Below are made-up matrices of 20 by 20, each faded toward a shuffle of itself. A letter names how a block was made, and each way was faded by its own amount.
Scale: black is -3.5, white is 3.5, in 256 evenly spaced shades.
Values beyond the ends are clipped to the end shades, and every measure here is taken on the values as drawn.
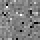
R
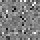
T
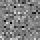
T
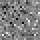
R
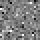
T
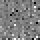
R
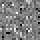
T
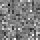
T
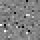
R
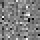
T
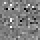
R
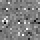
R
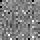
T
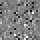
R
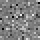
R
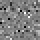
R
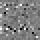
R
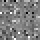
R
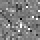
R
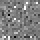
R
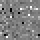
R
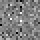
T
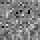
T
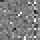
T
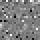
R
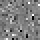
R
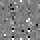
T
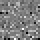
R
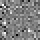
T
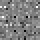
R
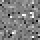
T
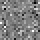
T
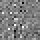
T
